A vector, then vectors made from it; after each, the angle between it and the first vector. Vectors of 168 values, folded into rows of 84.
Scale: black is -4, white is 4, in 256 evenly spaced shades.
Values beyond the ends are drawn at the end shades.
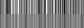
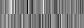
orthogonal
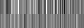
nearly parallel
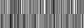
partly opposed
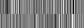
partly aligned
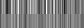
nearly parallel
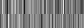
partly aligned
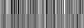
nearly opposite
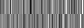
orthogonal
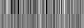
nearly opposite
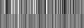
nearly parallel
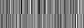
partly aligned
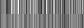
nearly parallel
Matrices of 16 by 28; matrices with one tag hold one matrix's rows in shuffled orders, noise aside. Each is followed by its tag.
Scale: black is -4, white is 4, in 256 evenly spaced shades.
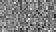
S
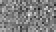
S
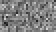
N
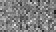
S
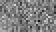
S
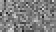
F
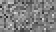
F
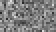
F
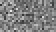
F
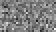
N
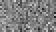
S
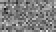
N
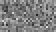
N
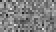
F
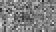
F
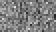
S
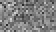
F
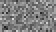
N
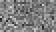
F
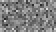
N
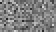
F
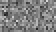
N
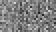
S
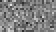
F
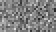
S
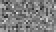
N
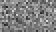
N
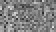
F
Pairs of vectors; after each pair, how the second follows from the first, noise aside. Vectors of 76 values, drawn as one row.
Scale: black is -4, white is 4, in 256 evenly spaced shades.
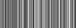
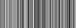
negated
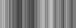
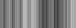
reversed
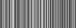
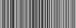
negated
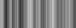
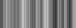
reversed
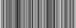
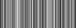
negated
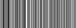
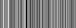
negated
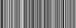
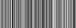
reversed
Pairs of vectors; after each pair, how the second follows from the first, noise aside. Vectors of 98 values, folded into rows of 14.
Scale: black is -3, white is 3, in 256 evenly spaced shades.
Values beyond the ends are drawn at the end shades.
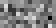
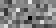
shuffled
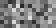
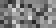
copied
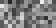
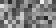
copied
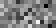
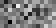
reversed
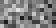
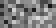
reversed
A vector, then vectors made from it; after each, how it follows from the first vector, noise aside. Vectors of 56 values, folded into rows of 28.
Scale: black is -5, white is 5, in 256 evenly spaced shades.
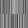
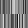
scaled up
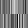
scaled up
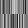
scaled up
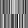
scaled up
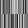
scaled up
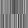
negated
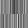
negated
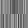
negated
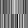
scaled up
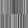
negated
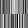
scaled up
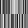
scaled up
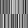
scaled up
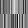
scaled up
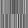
negated
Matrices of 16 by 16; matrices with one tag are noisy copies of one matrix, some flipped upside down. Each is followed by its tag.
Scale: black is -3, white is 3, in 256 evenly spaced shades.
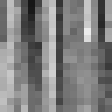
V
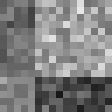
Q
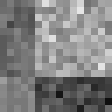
Q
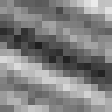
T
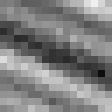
T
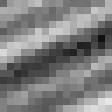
T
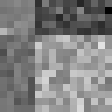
Q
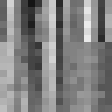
V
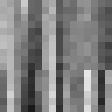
V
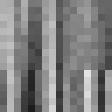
V
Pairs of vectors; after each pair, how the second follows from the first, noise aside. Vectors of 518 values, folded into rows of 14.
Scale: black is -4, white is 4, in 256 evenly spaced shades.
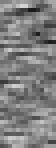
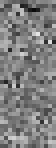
sign-scrambled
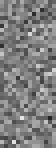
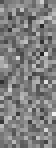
shuffled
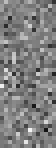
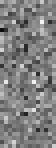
shuffled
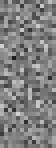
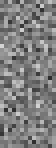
copied
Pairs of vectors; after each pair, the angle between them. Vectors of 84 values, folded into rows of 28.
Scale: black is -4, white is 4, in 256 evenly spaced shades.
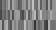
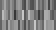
partly opposed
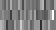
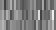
partly aligned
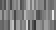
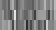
partly opposed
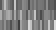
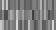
orthogonal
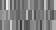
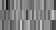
nearly opposite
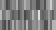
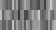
nearly parallel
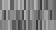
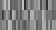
partly aligned
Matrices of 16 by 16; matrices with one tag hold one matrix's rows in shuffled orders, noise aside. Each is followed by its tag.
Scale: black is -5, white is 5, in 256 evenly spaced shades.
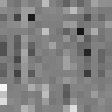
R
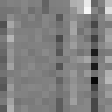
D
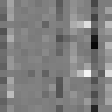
D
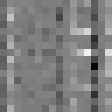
D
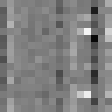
D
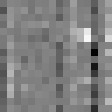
D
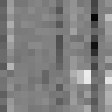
D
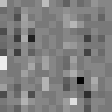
R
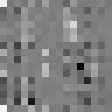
R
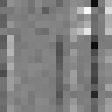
D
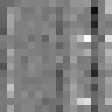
D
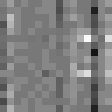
D
